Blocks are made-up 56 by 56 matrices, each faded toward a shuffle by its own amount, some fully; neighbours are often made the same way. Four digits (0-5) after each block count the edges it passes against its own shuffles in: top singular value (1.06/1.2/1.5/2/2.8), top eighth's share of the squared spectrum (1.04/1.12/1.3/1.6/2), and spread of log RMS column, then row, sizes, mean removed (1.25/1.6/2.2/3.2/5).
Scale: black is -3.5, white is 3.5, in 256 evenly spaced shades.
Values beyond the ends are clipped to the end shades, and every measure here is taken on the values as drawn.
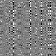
5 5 3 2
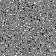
2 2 0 0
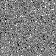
3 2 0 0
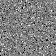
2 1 0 0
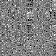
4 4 2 1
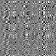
4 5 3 2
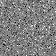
0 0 0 0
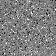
0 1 0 0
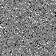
1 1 0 0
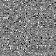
3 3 2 1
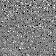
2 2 0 2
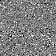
1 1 0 2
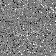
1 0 0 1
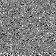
1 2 0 2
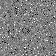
0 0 0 0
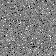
0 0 0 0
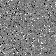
0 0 0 0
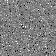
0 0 0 0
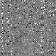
4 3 2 2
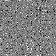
3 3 2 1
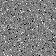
1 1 0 0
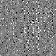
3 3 2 1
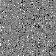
3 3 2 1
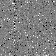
2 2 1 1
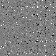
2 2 1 1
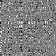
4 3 2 1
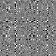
4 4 3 2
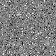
2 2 0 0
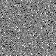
3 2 0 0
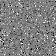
2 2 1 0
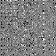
4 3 2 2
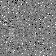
2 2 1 0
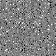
3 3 1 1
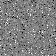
1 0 0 0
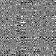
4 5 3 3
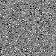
2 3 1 1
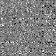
3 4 1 2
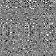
3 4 2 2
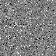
2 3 1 1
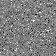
0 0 0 0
